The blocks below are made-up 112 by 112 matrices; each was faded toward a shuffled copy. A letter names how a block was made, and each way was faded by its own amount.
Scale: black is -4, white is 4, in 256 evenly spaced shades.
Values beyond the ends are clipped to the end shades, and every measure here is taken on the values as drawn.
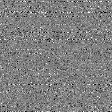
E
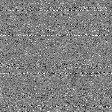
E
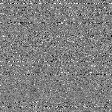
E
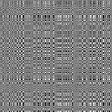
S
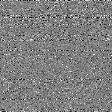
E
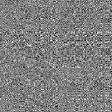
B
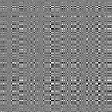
S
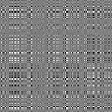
S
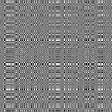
S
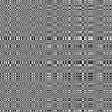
S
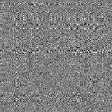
B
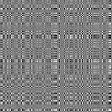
S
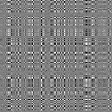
S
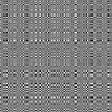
S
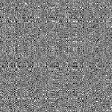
B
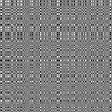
S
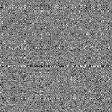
B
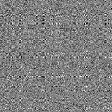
B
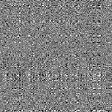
B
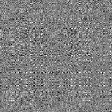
B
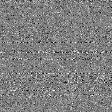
E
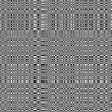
S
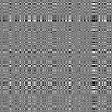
S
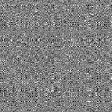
B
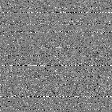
E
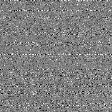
E
